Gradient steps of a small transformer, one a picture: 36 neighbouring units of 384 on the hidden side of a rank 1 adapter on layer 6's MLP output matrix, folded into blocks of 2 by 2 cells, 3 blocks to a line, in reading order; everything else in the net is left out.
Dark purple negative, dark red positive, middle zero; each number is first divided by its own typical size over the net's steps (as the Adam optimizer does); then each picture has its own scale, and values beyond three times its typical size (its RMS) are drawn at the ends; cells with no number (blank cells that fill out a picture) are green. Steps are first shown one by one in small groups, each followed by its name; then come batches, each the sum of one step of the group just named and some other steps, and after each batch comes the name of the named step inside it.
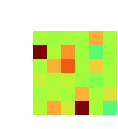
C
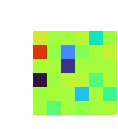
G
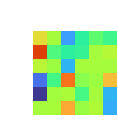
G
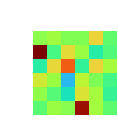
C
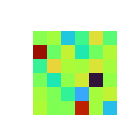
C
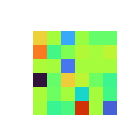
G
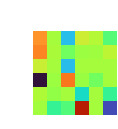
G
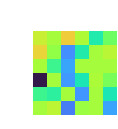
G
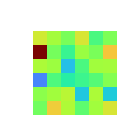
G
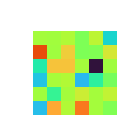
C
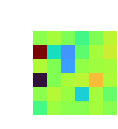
G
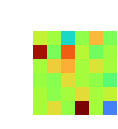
C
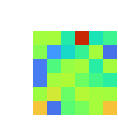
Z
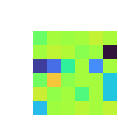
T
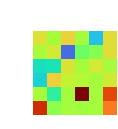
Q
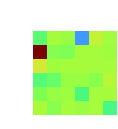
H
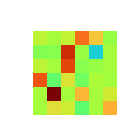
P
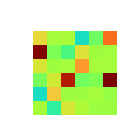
H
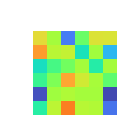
T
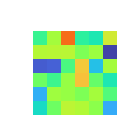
T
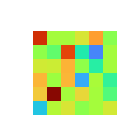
P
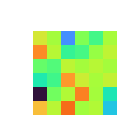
Q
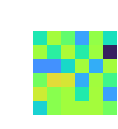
T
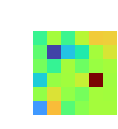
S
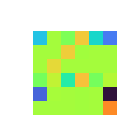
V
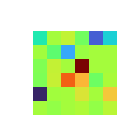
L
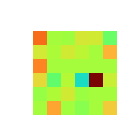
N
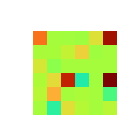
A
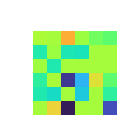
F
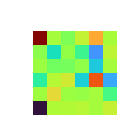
S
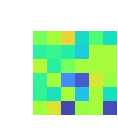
F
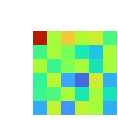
F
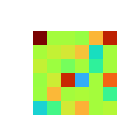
A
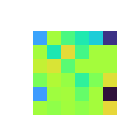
V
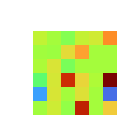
V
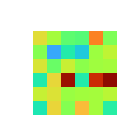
S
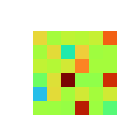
L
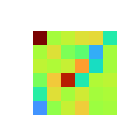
L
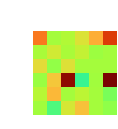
A
